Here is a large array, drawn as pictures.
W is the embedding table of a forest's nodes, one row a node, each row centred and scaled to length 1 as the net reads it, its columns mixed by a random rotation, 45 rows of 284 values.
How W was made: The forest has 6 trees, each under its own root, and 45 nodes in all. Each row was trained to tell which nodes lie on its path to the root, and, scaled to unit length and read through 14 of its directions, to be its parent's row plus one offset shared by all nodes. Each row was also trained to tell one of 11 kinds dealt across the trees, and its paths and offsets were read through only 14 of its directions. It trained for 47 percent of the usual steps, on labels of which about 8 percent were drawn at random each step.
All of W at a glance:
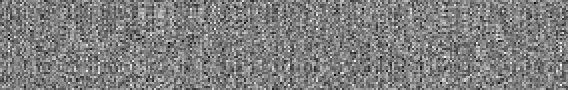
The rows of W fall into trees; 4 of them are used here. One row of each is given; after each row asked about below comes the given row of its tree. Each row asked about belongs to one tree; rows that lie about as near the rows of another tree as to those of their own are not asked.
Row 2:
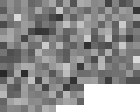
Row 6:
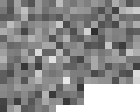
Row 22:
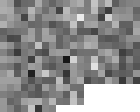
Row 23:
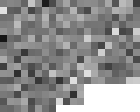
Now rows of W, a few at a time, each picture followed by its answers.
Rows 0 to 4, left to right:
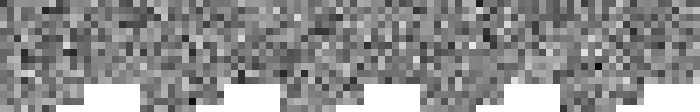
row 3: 2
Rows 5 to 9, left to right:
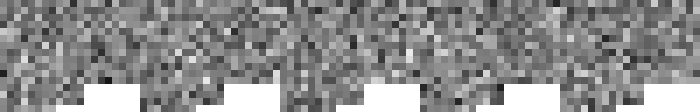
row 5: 6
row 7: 6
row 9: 6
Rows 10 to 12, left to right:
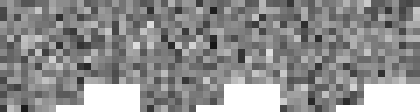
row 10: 2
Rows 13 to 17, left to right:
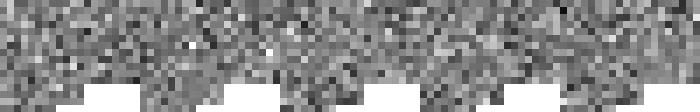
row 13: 2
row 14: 2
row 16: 23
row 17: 2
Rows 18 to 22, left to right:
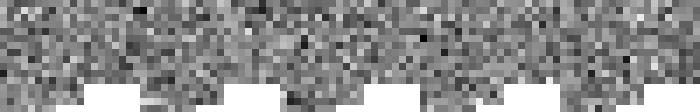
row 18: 22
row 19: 2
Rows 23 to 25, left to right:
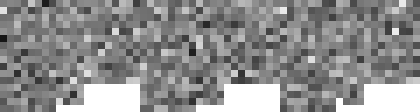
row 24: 6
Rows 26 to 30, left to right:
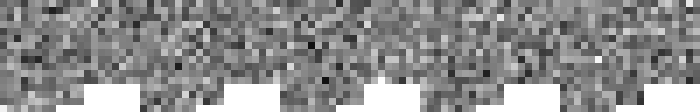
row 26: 22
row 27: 6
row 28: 22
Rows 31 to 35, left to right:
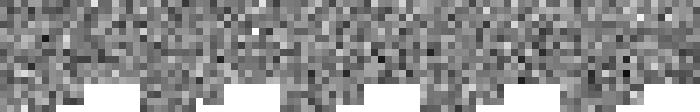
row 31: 6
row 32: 6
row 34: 6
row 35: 22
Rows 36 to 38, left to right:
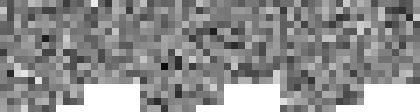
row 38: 2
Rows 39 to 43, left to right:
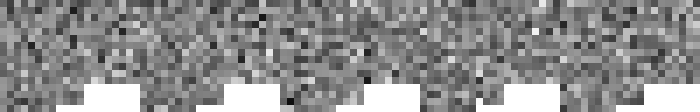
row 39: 6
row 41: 22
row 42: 6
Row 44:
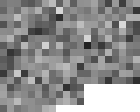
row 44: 2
